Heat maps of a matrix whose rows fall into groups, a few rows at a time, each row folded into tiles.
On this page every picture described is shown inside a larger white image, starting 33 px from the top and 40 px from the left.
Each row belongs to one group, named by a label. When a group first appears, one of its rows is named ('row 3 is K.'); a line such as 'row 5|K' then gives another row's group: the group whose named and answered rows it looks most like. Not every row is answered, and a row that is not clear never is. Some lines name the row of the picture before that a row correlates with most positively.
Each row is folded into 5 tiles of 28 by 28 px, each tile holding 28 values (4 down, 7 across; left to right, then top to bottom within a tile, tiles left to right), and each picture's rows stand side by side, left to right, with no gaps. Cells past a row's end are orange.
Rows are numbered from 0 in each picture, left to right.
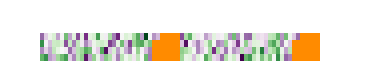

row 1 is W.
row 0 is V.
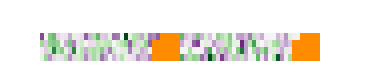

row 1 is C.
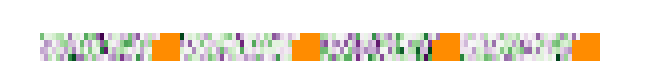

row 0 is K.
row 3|V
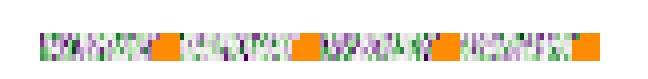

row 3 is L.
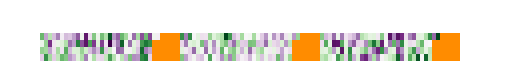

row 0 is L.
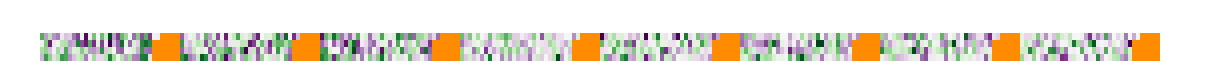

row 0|L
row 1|V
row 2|W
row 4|V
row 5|W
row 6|C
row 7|C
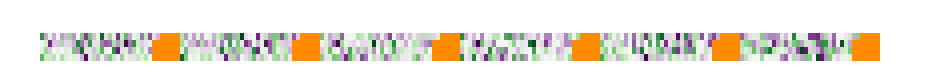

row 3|C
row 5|L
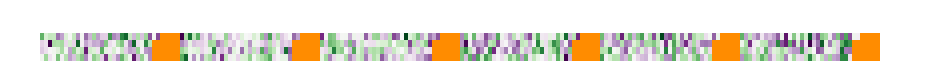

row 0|V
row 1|W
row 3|W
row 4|C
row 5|L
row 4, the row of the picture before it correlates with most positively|2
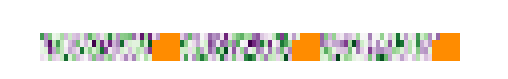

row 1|L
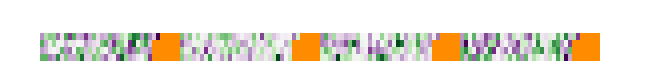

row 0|V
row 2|W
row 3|W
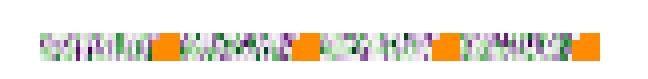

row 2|C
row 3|L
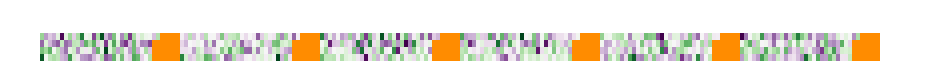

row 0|C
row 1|V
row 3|C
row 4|K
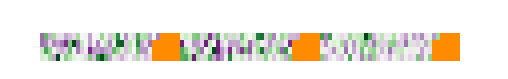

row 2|K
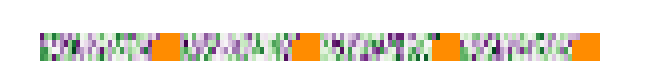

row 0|W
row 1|W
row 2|L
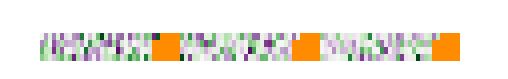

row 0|L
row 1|V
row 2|K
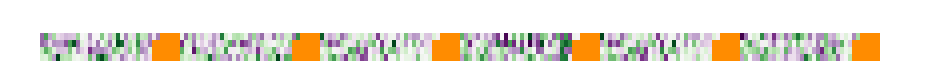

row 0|W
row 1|L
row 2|C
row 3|L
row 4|C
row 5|L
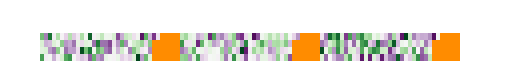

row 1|V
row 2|K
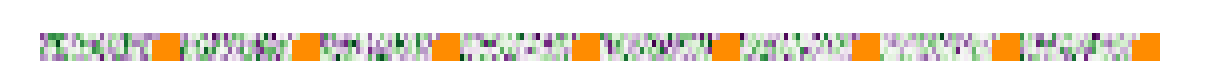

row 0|K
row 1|L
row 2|W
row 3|V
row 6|C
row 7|V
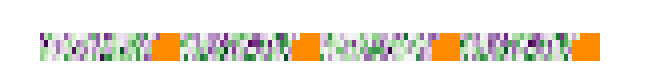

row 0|W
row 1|L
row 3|L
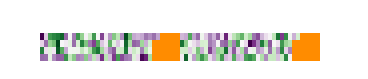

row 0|K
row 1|L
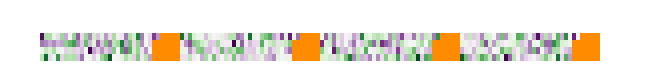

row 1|K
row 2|L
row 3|V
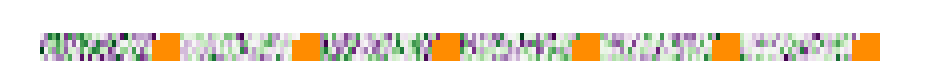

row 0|K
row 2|W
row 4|L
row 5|V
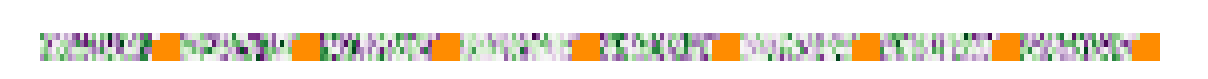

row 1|L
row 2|W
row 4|K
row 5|K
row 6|K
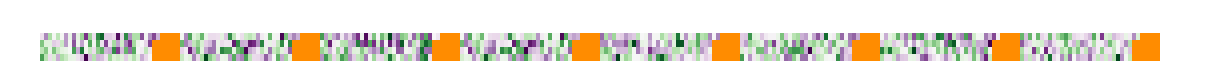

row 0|C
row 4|W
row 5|V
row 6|C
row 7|K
